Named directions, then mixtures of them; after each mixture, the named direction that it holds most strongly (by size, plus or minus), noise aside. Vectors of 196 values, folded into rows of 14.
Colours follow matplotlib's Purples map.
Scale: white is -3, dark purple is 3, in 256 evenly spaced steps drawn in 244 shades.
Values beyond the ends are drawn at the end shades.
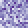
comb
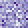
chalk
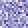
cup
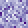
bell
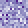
bell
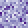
bell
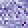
cup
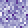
bell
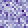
cup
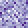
bell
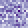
chalk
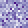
chalk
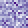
chalk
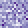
chalk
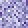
bell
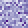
cup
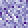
bell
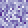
bell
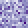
bell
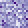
chalk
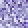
comb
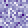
cup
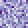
cup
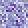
chalk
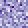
cup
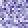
comb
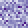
cup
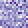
cup
